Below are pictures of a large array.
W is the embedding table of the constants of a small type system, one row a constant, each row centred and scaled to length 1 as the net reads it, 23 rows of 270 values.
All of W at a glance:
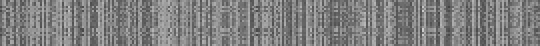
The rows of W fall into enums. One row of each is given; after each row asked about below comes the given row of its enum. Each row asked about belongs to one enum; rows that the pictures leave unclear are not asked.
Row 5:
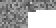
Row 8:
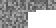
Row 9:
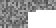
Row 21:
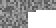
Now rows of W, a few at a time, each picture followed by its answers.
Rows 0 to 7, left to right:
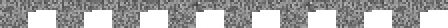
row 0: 21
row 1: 8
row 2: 8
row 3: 5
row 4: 21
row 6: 9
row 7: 21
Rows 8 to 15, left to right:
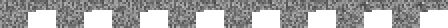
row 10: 21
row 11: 9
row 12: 9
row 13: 8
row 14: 5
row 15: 5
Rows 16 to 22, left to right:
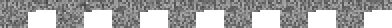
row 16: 9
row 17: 5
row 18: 21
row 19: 8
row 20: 21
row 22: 8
